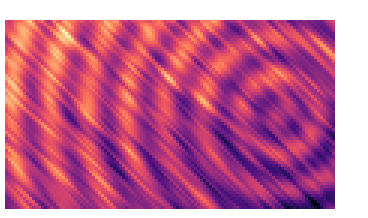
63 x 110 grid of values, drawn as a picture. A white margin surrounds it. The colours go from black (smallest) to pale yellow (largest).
Lone odd cells: none. Rings: centred on the middle right. Ninth with the highest average: top left. Slope: up to the top left. Ninth with the lowest average: bottom right.
